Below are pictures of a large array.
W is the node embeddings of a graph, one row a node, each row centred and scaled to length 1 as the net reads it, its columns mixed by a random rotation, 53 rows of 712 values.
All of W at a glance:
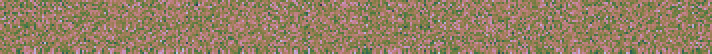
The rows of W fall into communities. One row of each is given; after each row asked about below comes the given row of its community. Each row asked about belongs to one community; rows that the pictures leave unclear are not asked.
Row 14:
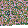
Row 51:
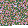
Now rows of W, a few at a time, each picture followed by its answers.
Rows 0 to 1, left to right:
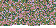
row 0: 14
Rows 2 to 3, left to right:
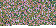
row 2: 51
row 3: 51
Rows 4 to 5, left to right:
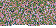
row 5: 51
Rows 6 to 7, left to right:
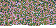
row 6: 14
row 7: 14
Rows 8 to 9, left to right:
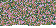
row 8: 51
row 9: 14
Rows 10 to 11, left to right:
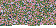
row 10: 51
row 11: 51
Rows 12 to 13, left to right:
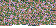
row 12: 14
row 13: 51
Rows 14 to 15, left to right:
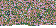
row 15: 51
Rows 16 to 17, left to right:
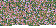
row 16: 51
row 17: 51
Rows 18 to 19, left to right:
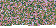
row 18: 51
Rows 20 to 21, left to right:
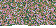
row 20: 51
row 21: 51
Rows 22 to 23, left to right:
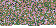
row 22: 14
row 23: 51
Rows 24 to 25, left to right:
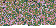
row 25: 14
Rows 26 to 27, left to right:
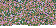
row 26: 14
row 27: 14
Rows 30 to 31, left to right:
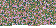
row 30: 51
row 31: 14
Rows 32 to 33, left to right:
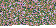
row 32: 14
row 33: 14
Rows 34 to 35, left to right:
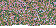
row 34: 14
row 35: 51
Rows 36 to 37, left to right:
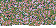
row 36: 51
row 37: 14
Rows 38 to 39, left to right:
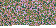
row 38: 51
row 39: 14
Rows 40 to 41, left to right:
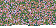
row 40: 51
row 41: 51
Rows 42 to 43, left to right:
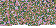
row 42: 14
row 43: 14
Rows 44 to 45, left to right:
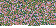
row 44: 14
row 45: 51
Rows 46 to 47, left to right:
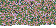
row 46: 14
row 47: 14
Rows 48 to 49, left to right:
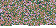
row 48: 51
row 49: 51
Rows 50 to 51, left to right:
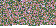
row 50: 51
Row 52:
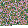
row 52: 51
